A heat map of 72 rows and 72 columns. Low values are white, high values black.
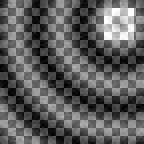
Rings spread out from the top right. The top right is the ninth with the lowest average. In the top right lies a patch that is lower than the rest.
